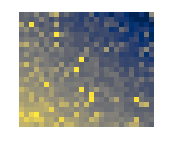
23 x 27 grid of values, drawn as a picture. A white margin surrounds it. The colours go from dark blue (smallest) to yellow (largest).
Slope: up to the bottom left. Grain: fine. Ninth with the lowest average: top right. Ninth with the highest average: bottom left. Roughest part: top left. Odd rows or columns: none. Stripes: none.
